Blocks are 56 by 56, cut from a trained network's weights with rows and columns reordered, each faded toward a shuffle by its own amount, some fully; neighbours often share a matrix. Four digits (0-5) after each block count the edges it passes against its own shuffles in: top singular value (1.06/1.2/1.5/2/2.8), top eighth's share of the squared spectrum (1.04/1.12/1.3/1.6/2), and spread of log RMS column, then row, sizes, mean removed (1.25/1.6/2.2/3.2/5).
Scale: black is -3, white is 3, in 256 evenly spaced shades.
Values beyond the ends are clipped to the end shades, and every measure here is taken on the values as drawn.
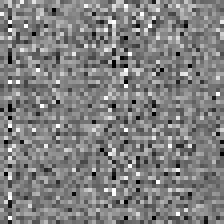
2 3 2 0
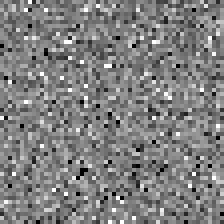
0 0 0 0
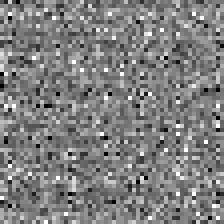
2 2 2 0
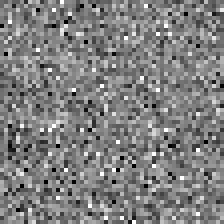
0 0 0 0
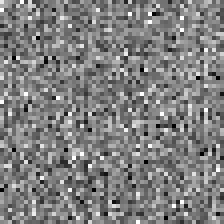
1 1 0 1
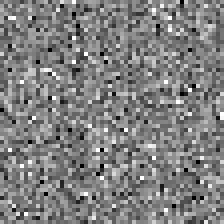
1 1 0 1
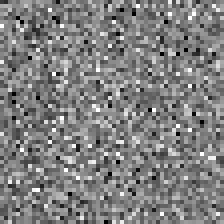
0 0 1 0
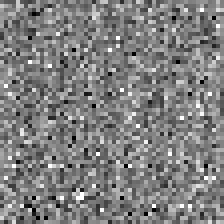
1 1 0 1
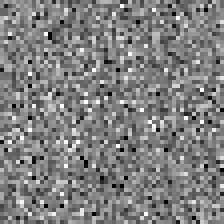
0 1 0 0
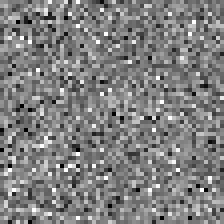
0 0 0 0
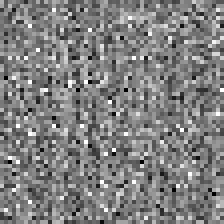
2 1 0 1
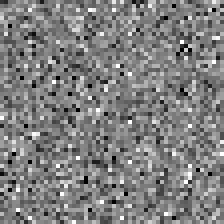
1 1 0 0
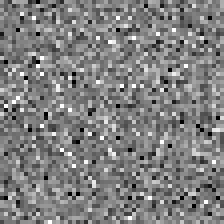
0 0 0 0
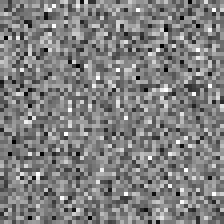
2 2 0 0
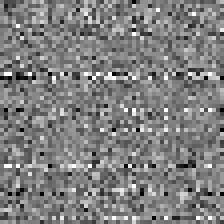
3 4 2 3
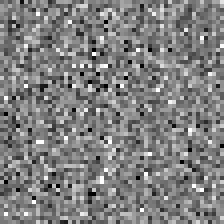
1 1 0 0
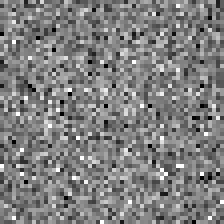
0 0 0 0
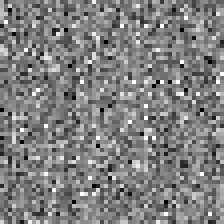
2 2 0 1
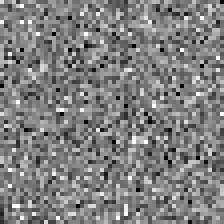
0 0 0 0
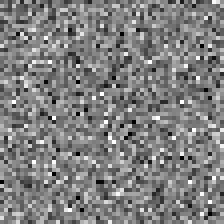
0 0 0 0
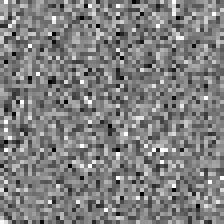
1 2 2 0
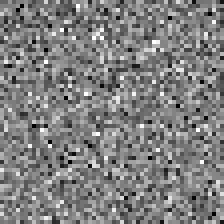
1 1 1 0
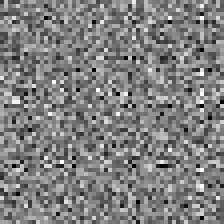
3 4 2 2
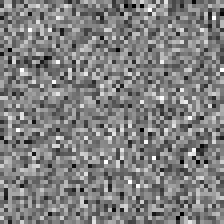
1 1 0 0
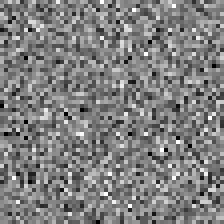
2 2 0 0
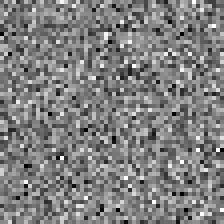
0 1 0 0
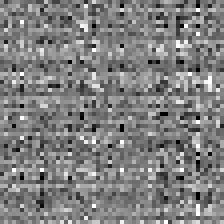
3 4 3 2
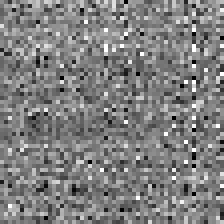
2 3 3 0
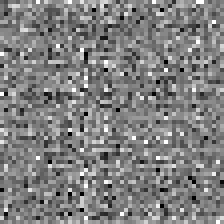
2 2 2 0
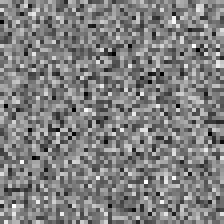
1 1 0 0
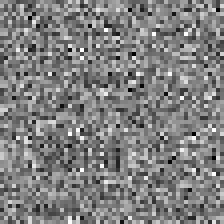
3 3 1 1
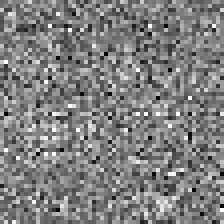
3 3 1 2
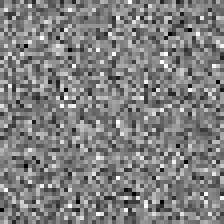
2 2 0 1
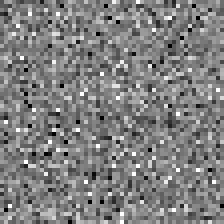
1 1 0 0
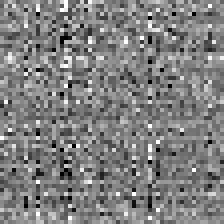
3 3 3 1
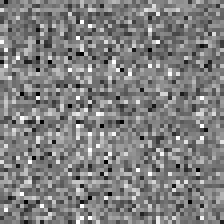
2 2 2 0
